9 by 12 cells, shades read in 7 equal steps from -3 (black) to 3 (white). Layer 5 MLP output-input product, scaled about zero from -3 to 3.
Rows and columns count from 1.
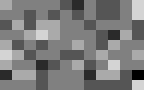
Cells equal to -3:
1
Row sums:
-2 -3 -1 1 0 2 0 -5 -3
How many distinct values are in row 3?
3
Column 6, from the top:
-1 0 0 0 0 -1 0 0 0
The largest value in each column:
2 1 1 2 1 0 1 0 1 2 1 2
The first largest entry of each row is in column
12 12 2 4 1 1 10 2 12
